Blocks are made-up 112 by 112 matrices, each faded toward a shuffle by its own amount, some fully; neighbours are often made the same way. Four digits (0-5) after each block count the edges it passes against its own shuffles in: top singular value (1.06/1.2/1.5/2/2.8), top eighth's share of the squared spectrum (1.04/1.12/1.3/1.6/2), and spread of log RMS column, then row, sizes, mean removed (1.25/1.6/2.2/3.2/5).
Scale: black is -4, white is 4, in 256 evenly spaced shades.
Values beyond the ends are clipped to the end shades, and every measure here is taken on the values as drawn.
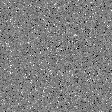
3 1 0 0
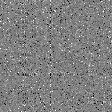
4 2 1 1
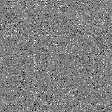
4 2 1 1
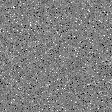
2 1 0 0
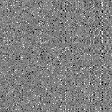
4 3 2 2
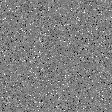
0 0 0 0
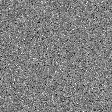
0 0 0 0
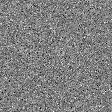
1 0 0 0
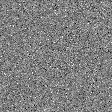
0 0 0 0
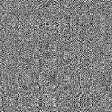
4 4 3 3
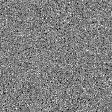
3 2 0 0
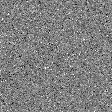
1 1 0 0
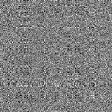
4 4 3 3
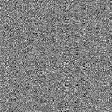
4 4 2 2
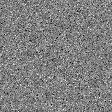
1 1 0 0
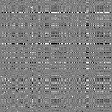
5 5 3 4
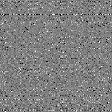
4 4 2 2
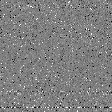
3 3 0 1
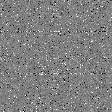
3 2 0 1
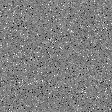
0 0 0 0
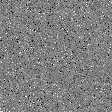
0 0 0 0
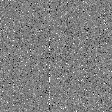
2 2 2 0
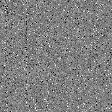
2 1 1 0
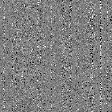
2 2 4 0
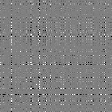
5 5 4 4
